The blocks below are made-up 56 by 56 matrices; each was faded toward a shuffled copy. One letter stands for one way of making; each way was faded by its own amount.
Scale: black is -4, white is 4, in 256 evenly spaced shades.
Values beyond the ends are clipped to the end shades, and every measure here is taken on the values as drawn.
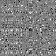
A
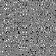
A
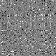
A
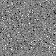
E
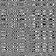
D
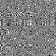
A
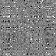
A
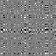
D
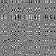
D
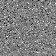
E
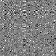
A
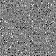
E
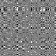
D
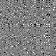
A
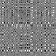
D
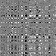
D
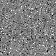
E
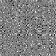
A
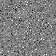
E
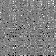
A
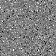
E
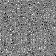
E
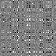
D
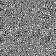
E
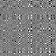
D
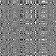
D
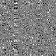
A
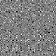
A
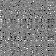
A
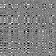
D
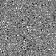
E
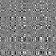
D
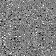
E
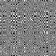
D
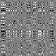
D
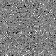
E
